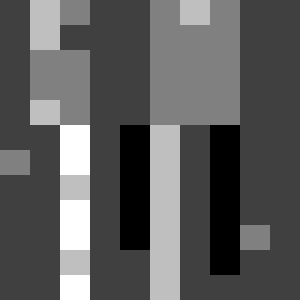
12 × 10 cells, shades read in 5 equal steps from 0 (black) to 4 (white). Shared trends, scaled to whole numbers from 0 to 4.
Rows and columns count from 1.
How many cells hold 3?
13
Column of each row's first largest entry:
2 2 2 2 2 3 3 3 3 3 3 3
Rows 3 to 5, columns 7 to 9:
2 2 1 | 2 2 1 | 2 2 1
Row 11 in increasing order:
0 1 1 1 1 1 1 1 3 3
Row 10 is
1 1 4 1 0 3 1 0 2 1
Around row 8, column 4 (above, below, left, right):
1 1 3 0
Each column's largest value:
2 3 4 1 1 3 3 2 2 1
